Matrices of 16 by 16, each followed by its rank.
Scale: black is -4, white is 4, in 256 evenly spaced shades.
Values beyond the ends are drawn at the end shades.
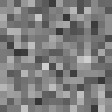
full rank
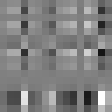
one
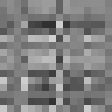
two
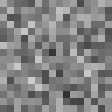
full rank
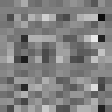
two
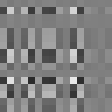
one
